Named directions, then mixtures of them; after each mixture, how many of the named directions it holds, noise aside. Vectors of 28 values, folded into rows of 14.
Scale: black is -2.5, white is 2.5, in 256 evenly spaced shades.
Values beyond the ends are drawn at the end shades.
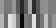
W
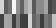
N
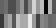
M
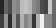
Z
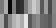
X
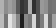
one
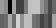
three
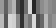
one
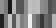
three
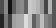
three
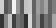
one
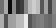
one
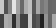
one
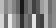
two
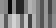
two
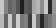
two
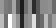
one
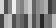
one
